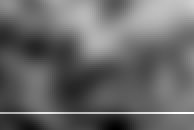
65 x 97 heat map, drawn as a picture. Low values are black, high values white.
Row 57 differs from the rows beside it. The bottom middle is the ninth with the lowest average. There is an overall slope up to the top right. The ninth with the highest average is the top right.
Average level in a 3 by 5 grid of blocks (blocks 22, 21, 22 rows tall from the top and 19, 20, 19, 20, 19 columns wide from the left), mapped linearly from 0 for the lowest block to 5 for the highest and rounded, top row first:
1 3 5 5 5 / 1 0 2 1 2 / 0 1 0 1 3
